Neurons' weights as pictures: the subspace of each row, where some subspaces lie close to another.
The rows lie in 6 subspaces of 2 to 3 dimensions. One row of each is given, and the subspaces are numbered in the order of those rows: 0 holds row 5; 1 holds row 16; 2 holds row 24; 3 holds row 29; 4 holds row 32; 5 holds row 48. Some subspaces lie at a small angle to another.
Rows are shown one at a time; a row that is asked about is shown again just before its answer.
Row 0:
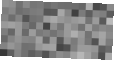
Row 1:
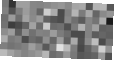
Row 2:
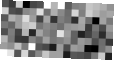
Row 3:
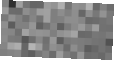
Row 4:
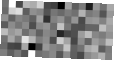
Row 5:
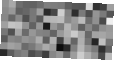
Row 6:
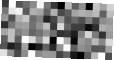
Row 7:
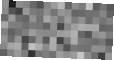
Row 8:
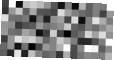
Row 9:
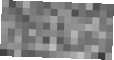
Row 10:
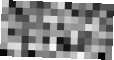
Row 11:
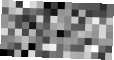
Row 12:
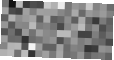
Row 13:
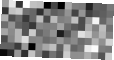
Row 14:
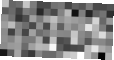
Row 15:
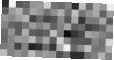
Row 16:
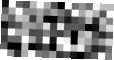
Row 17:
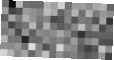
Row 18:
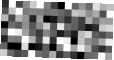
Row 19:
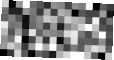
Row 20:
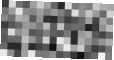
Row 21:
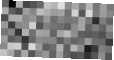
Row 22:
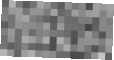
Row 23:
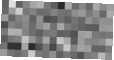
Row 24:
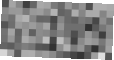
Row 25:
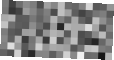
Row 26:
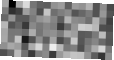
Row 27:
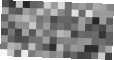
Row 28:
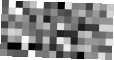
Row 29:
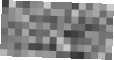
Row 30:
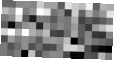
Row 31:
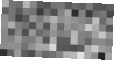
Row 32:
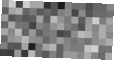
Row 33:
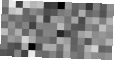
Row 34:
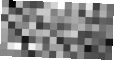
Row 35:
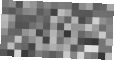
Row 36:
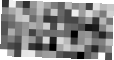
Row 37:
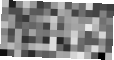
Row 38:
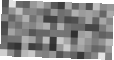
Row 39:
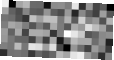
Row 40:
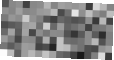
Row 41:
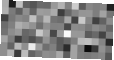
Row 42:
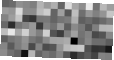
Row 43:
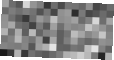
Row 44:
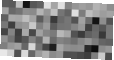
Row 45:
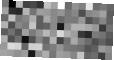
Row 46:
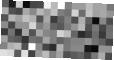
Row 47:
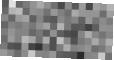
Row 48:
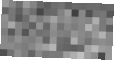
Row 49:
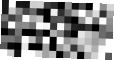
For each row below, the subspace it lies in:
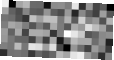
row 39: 3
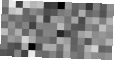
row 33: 2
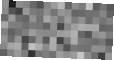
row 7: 4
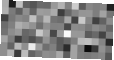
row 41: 3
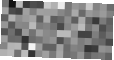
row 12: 4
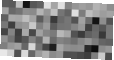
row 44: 4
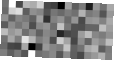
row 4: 2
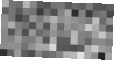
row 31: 5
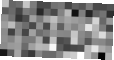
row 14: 5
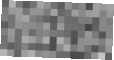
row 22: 2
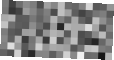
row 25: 3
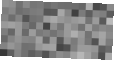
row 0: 0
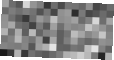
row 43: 4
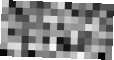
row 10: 1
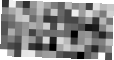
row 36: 5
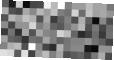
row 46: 4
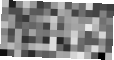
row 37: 2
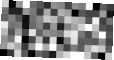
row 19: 0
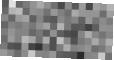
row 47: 3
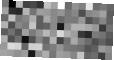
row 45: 3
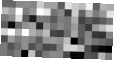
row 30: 5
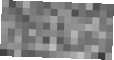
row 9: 4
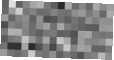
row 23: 1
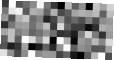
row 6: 2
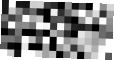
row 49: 5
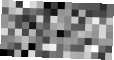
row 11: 2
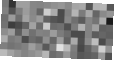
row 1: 0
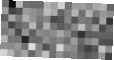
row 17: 0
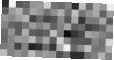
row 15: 3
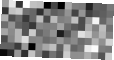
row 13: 0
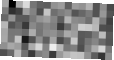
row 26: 0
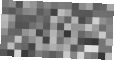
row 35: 3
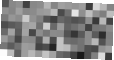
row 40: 0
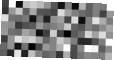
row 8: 3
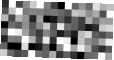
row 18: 1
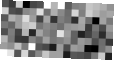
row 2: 0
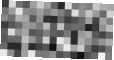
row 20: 1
